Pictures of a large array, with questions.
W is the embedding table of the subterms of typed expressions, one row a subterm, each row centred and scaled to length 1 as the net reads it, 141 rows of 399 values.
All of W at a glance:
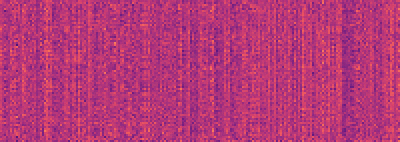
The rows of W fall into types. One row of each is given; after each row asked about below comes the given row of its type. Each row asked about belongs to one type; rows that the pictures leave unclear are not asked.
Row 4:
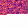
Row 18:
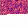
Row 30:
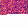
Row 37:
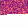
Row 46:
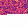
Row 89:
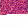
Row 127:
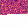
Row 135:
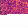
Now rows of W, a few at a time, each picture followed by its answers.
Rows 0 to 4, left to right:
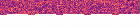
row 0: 37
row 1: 18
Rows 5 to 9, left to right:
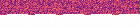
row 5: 4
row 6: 4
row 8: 89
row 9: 89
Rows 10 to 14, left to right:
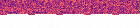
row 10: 37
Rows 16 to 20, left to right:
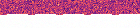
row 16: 89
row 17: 37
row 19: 89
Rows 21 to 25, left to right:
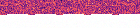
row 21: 46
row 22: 127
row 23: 37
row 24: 127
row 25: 46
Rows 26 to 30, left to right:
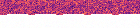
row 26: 18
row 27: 46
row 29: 89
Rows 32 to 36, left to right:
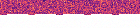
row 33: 30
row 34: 127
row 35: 135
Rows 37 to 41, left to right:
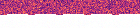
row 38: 4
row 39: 127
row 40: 46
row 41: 37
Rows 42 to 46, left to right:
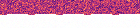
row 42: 135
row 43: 30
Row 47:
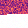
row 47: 37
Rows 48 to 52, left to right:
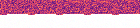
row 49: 89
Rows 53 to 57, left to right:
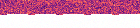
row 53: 127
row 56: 127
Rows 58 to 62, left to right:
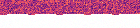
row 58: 18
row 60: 30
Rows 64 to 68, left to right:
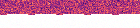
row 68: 4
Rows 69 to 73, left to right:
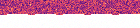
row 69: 37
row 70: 18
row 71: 89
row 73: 4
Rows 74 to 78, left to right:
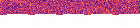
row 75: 127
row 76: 127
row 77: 37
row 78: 89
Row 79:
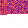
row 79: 89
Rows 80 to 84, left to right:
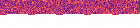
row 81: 37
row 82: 18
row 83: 37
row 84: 89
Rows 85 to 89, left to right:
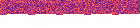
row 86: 37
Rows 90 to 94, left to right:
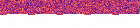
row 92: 30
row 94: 127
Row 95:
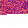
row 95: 46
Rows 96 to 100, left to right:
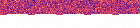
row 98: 30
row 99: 135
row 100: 18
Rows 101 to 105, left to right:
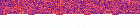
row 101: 37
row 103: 89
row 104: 4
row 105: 135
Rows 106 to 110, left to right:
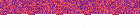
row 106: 30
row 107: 46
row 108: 46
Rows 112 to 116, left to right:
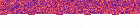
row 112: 18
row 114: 127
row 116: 37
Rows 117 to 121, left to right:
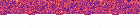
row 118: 46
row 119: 18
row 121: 18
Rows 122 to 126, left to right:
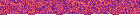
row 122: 46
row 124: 135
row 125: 135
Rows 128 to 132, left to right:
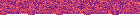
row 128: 4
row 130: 46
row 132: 135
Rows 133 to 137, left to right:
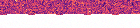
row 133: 46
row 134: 4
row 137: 4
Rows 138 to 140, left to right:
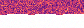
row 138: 127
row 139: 18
